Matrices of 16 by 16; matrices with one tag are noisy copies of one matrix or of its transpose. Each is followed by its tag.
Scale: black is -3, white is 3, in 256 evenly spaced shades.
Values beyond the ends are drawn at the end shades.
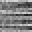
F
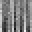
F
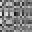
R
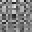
R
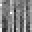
F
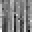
F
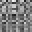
R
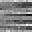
F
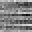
F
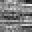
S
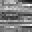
S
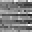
F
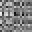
R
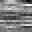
S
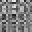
R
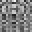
R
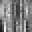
S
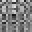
R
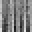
F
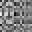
R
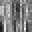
S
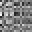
R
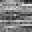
S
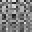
R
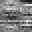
S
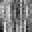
S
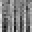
F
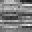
S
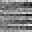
F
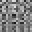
R
